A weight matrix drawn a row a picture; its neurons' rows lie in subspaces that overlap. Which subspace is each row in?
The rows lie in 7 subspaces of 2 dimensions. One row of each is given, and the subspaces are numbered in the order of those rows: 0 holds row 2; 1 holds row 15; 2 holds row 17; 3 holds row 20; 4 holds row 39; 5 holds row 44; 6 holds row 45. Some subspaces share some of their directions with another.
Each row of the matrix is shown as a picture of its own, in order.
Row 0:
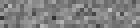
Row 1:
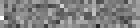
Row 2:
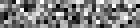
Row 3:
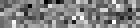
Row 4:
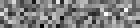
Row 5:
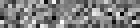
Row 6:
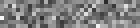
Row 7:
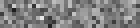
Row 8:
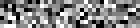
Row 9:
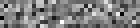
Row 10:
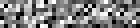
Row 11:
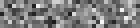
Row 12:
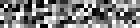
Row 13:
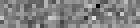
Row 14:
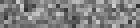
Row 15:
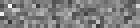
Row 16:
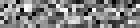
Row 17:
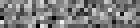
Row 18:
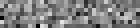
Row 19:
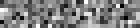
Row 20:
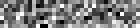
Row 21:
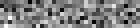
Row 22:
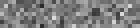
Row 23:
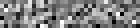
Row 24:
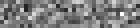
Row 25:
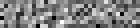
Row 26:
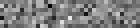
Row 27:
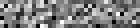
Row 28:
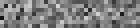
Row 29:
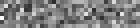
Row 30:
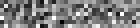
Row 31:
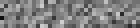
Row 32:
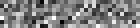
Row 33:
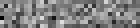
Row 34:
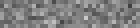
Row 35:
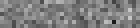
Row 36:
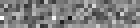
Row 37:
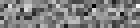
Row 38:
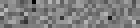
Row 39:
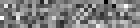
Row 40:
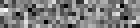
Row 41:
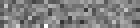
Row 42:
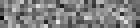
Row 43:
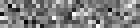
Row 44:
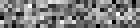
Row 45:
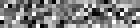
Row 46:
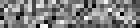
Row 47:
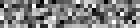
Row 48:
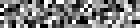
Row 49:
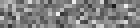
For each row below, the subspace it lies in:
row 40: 2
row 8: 4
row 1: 3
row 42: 3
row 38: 6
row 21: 4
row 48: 5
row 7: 1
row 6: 4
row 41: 3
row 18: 2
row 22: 6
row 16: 0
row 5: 6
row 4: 6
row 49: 4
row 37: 0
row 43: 1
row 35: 5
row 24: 0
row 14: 0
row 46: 3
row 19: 2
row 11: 1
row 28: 0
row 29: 0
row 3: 5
